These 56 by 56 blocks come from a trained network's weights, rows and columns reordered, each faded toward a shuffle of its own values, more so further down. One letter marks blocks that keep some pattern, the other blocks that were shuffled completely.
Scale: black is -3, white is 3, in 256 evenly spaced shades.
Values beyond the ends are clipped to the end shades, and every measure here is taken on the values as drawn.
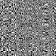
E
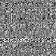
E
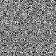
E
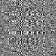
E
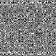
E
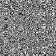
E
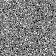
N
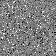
N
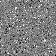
N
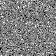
N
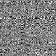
E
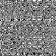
E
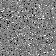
N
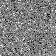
N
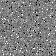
N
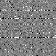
E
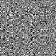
E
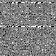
E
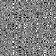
E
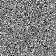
N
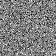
N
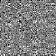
E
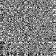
E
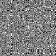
E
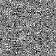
E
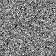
N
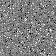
N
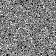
N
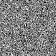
N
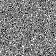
N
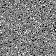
N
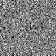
E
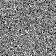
N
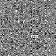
E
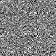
E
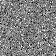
N
